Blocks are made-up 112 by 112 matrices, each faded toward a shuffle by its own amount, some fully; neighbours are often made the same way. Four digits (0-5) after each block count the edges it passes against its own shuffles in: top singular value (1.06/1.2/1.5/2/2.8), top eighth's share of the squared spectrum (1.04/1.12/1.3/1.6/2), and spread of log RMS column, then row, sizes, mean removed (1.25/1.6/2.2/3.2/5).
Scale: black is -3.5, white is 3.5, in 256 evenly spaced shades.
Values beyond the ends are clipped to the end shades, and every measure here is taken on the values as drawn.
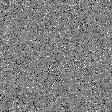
3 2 0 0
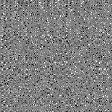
4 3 2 2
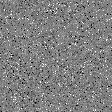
2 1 0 0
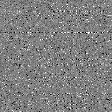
3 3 1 2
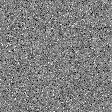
1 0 0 0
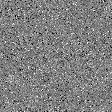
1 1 0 2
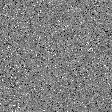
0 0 0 0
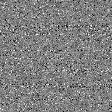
1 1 0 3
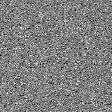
1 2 0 3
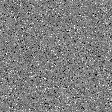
0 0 0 0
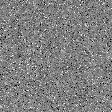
0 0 0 0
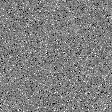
0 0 0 1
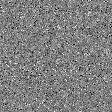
0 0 0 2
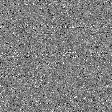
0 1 0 2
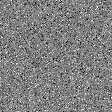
0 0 0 0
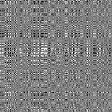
5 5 4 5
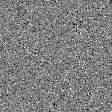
0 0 0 0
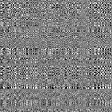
5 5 4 4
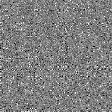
4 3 2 2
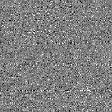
4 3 2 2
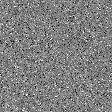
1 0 0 0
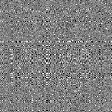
5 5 3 4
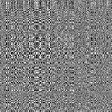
5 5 4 4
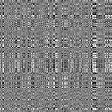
5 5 4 4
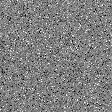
0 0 0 0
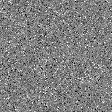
3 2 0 0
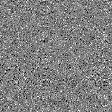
4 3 1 1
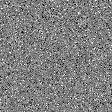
0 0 0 0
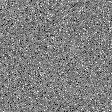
1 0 0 0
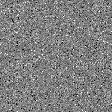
3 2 1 0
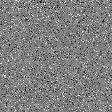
3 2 0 1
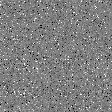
2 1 0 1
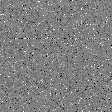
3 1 0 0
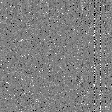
4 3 2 0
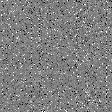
3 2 2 0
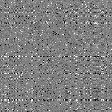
5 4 2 3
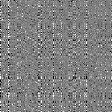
5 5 4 3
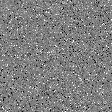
3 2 0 0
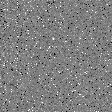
2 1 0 0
